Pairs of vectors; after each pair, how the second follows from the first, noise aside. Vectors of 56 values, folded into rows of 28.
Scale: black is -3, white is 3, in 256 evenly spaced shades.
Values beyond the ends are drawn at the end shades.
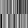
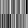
reversed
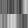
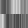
reversed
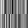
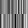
reversed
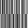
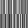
wrapped around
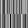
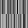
reversed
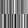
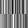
reversed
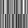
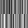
reversed
